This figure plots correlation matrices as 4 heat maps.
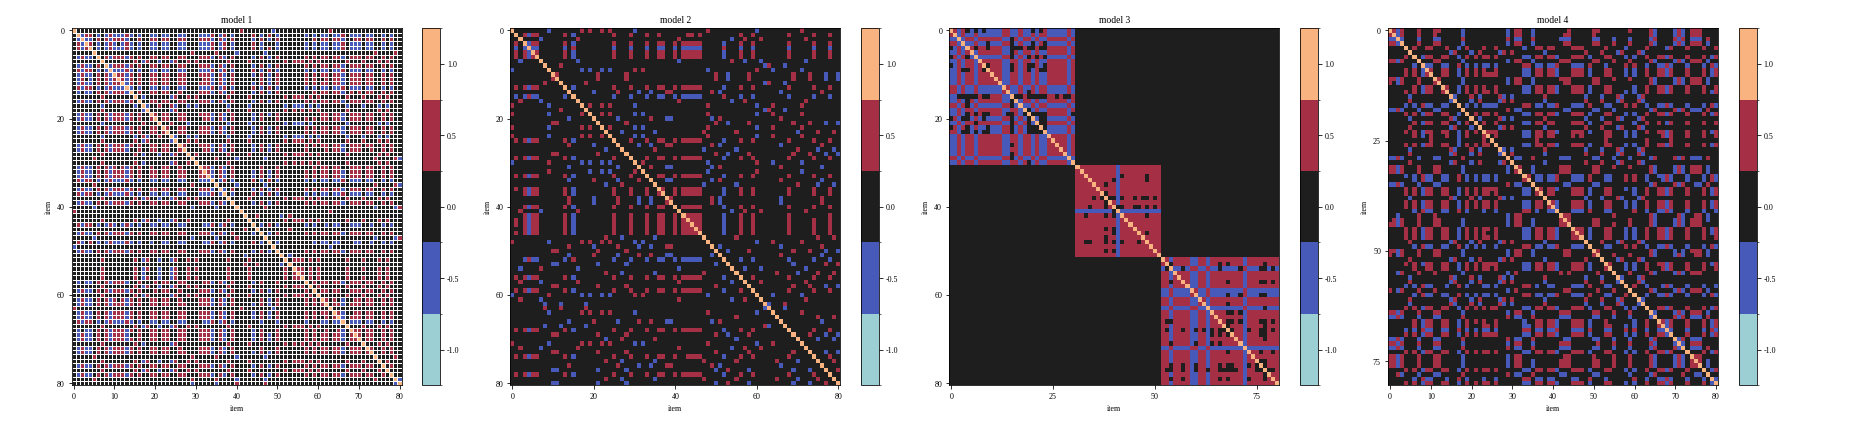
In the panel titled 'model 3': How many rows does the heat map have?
81
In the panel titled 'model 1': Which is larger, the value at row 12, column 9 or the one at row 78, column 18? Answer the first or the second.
the second
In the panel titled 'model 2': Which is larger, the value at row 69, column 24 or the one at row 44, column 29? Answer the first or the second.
the second
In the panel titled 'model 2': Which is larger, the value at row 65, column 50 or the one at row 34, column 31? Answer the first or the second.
the second
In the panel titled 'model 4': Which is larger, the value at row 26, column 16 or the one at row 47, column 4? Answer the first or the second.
the second
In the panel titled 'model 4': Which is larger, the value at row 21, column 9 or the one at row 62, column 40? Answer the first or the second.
the first
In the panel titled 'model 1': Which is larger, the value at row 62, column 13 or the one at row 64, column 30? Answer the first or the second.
the second
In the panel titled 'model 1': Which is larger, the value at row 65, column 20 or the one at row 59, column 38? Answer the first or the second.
the first
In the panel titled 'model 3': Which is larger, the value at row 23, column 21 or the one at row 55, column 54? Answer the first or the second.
the first
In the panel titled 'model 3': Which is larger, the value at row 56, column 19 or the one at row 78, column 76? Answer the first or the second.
the second
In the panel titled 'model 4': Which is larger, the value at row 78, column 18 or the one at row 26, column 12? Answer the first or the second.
the first
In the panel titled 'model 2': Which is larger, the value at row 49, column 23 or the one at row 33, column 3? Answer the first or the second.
the second
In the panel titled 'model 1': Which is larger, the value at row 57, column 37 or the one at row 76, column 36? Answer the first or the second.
the second
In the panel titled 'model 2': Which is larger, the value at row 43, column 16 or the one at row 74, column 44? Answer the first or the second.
the second
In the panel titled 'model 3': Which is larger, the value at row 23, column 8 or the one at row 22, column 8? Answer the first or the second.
the first
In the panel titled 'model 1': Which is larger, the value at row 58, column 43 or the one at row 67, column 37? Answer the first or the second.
the first
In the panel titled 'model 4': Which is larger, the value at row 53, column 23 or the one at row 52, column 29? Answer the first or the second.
the first
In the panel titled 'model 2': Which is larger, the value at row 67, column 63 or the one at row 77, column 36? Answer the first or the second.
the second
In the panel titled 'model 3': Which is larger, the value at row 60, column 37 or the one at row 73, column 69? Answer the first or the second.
the second
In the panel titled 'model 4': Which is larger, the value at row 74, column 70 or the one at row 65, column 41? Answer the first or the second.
the second
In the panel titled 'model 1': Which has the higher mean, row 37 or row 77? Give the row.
77
